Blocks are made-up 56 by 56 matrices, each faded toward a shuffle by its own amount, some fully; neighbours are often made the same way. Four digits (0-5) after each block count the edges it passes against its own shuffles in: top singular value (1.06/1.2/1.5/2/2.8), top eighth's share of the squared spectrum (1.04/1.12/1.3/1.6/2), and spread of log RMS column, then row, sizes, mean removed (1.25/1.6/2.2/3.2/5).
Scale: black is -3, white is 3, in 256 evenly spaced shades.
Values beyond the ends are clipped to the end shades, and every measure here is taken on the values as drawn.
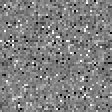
1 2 0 1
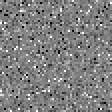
0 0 0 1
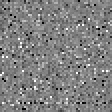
1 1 0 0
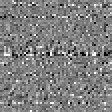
3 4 1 3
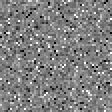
0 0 0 0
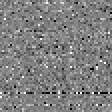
3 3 0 2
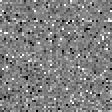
1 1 0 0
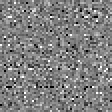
3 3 1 2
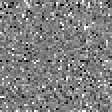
2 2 0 2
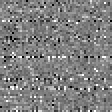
3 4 1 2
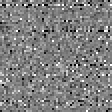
3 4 1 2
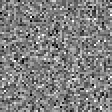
0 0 0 0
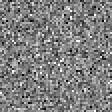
0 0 0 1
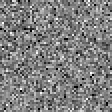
0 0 0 0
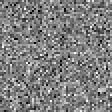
2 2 0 0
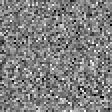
2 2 0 0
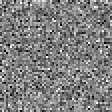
3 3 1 1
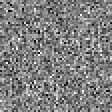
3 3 1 1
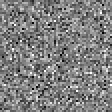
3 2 1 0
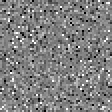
0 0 1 0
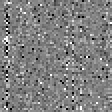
2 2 2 0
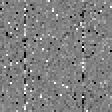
2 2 1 0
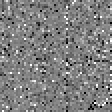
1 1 1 0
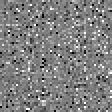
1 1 2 0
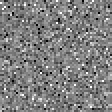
0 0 0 0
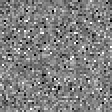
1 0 0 0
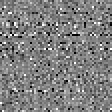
3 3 1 3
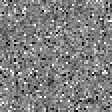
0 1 0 0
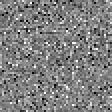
0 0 0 0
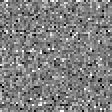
2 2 0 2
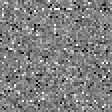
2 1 0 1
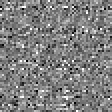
3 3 1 3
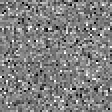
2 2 0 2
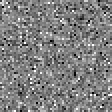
2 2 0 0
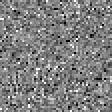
2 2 0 1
